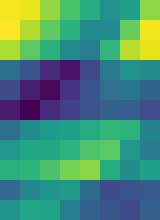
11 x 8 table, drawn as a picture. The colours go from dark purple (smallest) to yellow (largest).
Stripes running across repeat 2 times from top to bottom. Overall the values sit about 50% of the way up the scale. The ninth with the highest average is the top left. The middle left is the ninth with the lowest average.
